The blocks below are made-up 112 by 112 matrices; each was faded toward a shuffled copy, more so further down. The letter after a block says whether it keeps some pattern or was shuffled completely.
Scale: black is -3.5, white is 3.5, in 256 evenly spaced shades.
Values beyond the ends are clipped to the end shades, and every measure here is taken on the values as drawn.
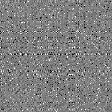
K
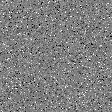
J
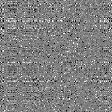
K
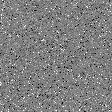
J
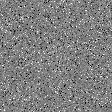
J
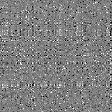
K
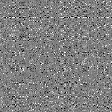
K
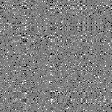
K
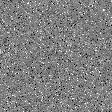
J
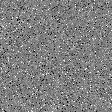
J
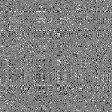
K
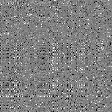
K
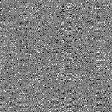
K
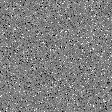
J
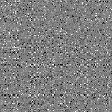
K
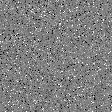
J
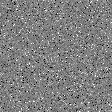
J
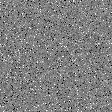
J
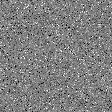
J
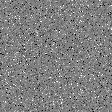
J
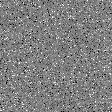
J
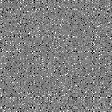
K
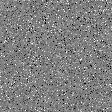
J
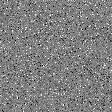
J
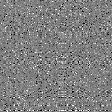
K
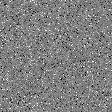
J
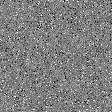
J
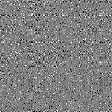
K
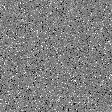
J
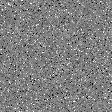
J
